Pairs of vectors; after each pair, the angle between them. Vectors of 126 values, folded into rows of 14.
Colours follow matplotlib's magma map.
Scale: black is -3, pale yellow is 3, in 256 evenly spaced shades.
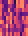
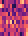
partly aligned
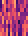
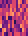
orthogonal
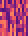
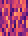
partly opposed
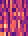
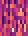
partly aligned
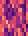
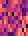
partly aligned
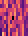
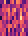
partly aligned
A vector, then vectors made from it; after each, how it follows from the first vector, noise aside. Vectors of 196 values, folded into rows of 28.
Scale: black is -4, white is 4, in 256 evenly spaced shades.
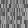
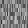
wrapped around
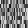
scaled up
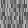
sign-scrambled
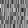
wrapped around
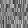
wrapped around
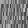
sign-scrambled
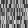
scaled up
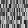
scaled up
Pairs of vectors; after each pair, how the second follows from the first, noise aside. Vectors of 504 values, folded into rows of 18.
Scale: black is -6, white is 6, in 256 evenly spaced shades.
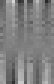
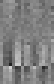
wrapped around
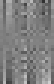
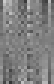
reversed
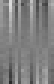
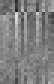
wrapped around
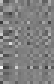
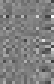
reversed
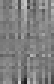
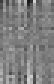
reversed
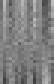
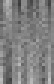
reversed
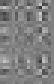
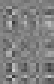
reversed
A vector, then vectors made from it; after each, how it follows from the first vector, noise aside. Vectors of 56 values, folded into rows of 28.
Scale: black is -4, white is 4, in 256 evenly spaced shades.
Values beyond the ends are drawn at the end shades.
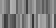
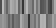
reversed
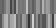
negated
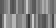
negated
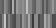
sign-scrambled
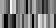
scaled up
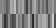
copied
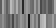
reversed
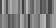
reversed
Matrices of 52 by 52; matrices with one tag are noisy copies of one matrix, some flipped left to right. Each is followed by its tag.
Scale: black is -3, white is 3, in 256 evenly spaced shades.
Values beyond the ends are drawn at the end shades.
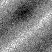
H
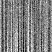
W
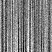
W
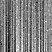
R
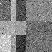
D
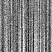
W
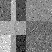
D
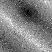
H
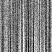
W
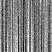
W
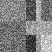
D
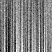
R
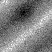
H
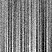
R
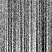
R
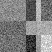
D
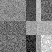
D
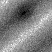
H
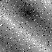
H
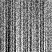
R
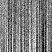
R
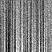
R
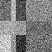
D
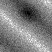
H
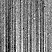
R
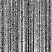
W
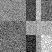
D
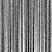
W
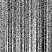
R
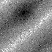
H
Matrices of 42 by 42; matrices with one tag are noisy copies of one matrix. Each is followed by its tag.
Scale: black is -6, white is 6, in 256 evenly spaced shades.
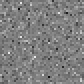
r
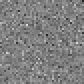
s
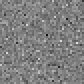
s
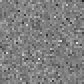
s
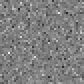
r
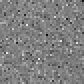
s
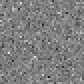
r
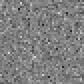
r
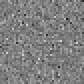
s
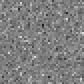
r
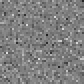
s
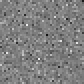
s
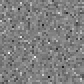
r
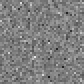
r
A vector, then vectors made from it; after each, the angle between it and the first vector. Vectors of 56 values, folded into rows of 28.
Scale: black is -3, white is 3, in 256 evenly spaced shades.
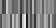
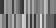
partly aligned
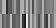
nearly opposite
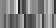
orthogonal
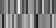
orthogonal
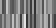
nearly parallel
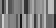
partly aligned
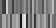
nearly parallel
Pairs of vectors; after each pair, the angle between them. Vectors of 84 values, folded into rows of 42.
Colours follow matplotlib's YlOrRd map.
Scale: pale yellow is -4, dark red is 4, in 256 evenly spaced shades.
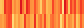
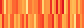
partly opposed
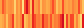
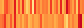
partly opposed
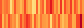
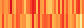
nearly opposite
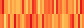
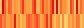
partly aligned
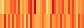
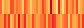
orthogonal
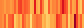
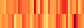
nearly parallel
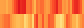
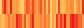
partly opposed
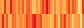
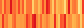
nearly parallel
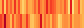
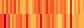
nearly parallel
